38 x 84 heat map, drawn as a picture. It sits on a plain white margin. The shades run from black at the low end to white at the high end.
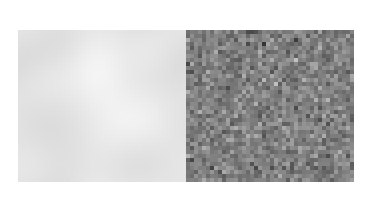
The table splits into one row of 2 panels. Panel 1,1: very high, smooth, faint in contrast. Panel 1,2: middling, fine-grained.
